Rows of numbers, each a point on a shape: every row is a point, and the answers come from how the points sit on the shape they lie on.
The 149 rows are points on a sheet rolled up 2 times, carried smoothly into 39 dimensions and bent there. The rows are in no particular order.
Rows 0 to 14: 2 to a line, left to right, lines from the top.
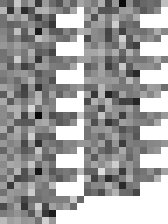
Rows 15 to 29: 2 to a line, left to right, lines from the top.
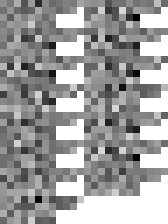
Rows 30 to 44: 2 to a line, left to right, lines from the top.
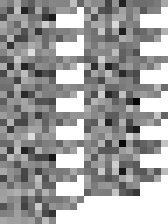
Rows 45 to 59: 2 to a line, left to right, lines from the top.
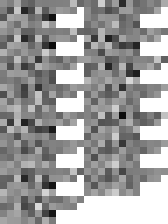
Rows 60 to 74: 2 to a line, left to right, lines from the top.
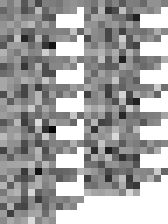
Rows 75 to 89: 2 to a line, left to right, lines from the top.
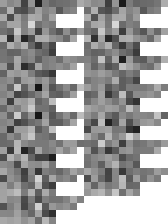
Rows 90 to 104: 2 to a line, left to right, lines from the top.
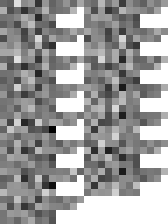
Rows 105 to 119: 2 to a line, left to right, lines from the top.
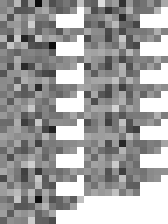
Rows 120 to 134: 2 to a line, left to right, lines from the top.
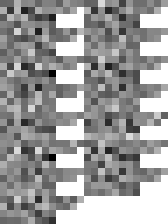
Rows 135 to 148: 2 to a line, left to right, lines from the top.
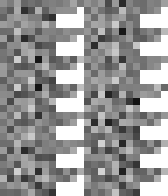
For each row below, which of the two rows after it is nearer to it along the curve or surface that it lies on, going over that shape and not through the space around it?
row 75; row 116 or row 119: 119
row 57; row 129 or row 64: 129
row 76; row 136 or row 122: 122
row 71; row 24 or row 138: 24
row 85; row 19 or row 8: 19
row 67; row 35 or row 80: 35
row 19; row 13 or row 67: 13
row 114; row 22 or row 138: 22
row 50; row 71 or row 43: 71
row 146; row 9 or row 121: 121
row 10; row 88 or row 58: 58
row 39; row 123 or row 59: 59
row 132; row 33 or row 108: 33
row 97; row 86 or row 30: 86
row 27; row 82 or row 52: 82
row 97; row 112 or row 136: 112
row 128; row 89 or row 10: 89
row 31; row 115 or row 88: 88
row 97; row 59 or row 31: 31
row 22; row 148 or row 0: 148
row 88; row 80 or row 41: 41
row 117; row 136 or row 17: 17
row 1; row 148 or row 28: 148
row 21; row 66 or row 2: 66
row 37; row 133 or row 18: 18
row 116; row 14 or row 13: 13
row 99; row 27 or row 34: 27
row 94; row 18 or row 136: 18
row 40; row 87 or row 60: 87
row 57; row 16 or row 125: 16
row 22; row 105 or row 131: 105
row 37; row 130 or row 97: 130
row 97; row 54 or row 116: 54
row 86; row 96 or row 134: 96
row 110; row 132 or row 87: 87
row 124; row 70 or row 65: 70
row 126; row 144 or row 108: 108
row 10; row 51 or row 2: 2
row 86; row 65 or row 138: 65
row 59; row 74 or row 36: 36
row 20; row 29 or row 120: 120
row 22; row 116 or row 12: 12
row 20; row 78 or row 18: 18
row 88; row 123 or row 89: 89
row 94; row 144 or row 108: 144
